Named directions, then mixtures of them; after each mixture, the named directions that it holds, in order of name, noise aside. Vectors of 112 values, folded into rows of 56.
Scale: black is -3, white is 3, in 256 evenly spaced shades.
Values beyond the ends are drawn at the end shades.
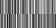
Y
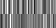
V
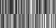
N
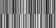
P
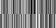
N, P, Y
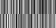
Y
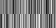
P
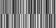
P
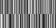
P, V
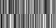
N, P, V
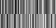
N, P, Y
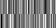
N, P, V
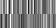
V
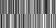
N, P, V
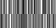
V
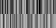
N, V, Y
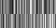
N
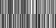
N, P, Y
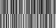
P, V, Y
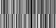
N, P, Y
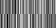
P, Y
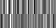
V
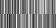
Y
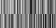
N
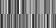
N, V, Y
